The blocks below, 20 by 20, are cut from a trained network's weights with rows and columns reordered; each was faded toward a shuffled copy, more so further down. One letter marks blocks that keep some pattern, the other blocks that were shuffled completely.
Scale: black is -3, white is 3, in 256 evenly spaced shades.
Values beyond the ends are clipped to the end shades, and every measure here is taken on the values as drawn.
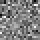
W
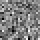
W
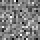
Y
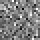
Y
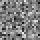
W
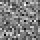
Y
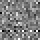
W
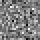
Y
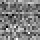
W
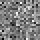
W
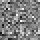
W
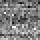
W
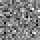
Y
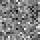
Y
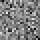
Y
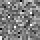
Y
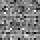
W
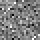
Y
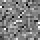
Y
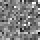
W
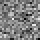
W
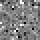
Y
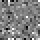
W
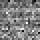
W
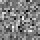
Y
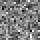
Y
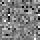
W
